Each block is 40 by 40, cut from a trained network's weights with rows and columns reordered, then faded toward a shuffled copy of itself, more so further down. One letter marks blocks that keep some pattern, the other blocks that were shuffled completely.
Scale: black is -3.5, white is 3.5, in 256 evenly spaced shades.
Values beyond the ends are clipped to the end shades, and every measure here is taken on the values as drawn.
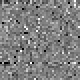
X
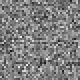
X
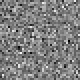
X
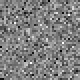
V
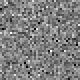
V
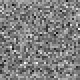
V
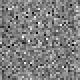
X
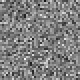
X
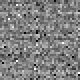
X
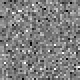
V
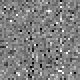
X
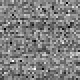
X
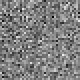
X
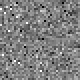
V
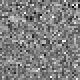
X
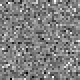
V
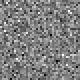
V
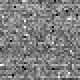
X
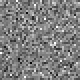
V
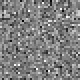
X
